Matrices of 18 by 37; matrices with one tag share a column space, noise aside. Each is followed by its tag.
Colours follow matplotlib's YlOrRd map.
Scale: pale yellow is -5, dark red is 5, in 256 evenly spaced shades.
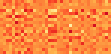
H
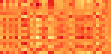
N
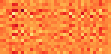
H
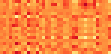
N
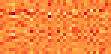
H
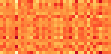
N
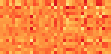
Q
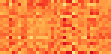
N
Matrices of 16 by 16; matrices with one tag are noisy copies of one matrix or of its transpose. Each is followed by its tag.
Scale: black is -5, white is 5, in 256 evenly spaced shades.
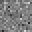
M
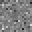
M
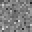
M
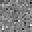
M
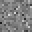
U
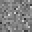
U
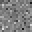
M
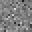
U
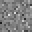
U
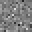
U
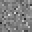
U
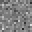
M
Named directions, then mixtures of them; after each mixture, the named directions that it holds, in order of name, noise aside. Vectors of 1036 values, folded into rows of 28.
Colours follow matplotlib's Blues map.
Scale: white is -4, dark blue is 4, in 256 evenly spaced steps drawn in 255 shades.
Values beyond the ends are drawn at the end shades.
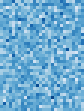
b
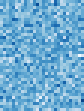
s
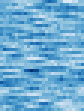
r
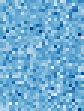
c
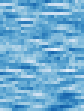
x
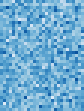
b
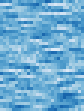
x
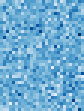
c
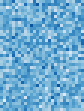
b, s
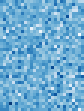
c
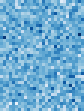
c, s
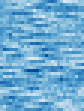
r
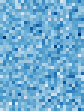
c, s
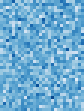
b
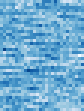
r, s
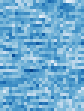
b, r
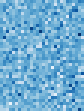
c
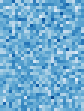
b
